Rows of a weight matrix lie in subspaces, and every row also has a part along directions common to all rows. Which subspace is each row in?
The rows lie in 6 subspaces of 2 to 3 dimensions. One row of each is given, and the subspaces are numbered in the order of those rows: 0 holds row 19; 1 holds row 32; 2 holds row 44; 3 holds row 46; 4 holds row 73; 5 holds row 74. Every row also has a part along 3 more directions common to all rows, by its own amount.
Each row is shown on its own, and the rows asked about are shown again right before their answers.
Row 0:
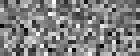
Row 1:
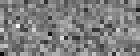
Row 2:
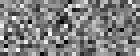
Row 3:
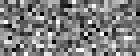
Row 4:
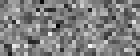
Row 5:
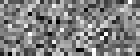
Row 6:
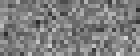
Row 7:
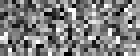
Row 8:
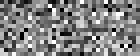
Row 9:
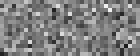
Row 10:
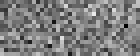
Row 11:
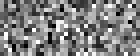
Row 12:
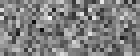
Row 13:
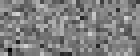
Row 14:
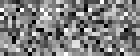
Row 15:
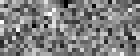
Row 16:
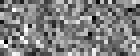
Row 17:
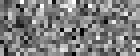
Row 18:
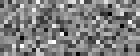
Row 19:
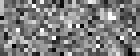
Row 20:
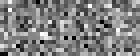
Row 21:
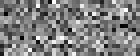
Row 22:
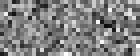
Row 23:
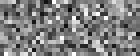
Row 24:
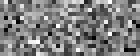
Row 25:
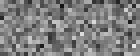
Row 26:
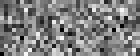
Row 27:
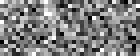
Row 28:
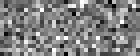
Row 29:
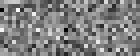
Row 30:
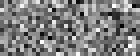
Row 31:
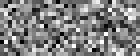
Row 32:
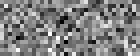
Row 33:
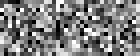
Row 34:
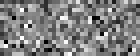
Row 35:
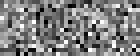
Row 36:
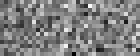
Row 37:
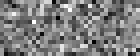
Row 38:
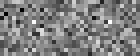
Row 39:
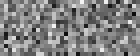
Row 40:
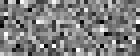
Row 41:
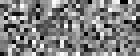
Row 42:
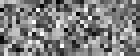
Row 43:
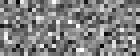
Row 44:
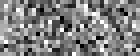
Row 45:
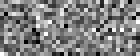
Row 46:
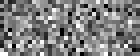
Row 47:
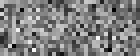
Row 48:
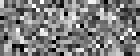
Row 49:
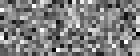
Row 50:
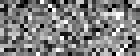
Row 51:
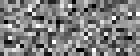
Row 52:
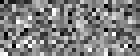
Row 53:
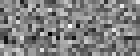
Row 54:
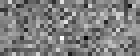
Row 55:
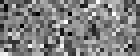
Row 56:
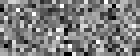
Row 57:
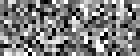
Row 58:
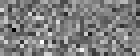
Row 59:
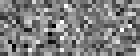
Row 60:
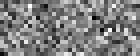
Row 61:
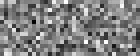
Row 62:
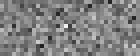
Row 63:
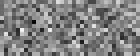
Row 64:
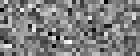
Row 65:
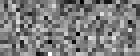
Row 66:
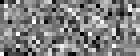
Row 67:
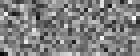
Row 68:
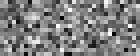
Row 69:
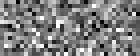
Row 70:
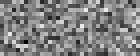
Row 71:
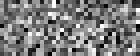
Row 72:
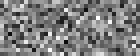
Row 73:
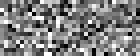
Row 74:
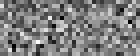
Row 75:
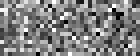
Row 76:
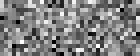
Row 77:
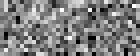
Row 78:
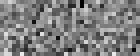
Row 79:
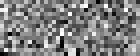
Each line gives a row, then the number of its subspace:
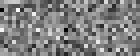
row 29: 0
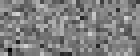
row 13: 1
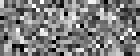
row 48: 0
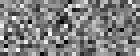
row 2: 1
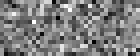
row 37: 2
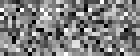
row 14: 0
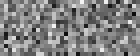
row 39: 5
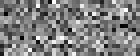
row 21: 2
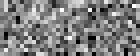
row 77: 5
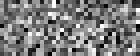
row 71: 4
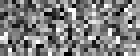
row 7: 5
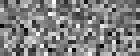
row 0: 4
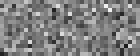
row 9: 3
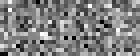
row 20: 3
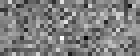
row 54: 3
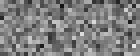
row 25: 5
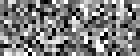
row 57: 2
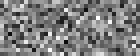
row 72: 1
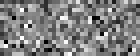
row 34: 1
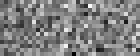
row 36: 2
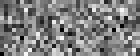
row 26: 2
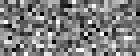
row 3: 4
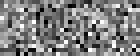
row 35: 2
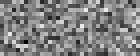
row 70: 1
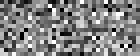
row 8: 3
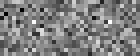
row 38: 0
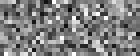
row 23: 2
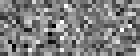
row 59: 5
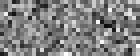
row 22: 1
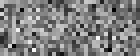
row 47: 0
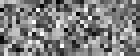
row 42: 0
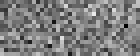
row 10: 3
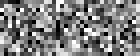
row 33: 0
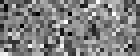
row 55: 3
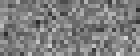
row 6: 4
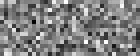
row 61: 2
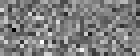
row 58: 4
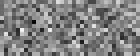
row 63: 0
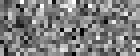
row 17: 2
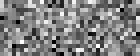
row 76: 0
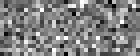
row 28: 2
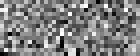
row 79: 3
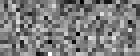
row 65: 5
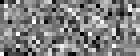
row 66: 2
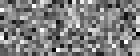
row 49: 0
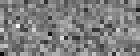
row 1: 3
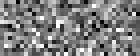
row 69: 4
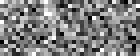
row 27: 1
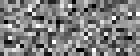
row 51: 4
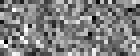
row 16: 1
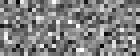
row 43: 4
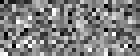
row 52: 3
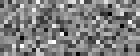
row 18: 5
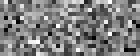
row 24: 5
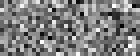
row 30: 3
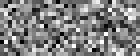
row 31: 1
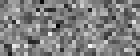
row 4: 5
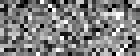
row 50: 3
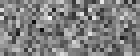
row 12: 0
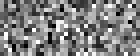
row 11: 5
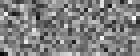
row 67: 1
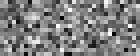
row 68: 5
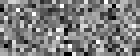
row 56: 0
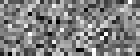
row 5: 4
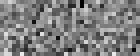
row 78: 2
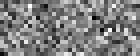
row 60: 1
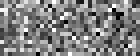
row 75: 3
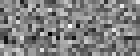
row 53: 4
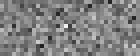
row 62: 5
